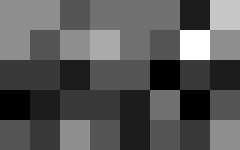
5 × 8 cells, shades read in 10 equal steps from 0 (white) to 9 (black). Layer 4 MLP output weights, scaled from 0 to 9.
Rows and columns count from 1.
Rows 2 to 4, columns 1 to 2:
4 6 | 7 7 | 9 8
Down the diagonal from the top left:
4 6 8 7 8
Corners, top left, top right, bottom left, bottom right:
4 2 6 4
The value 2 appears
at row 1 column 8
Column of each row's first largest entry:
7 2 6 1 5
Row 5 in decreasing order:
8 7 7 6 6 6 4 4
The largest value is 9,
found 3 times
